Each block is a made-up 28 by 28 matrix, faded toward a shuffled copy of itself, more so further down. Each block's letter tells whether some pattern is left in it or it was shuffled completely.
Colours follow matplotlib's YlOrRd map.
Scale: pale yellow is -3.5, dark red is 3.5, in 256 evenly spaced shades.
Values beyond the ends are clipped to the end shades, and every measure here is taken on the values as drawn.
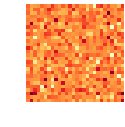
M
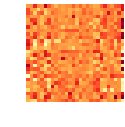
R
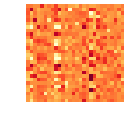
R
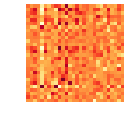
R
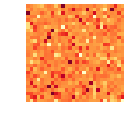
M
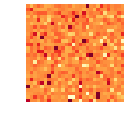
M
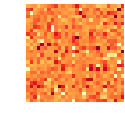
M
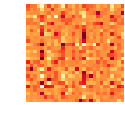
R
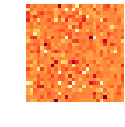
M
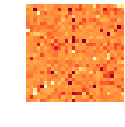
M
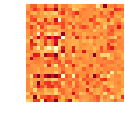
R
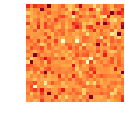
M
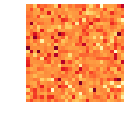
M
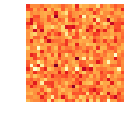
M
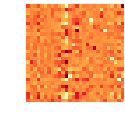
R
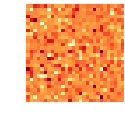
M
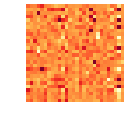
R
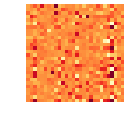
R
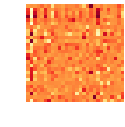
R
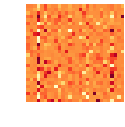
R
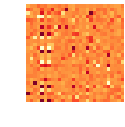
R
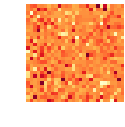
M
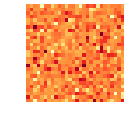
M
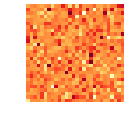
M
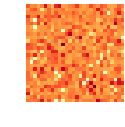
M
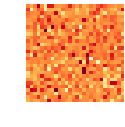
M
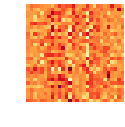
R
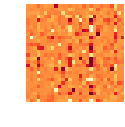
R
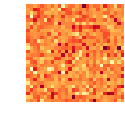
M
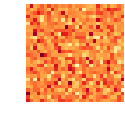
M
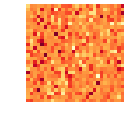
M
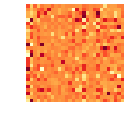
R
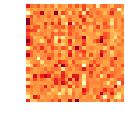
R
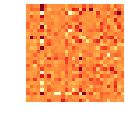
R
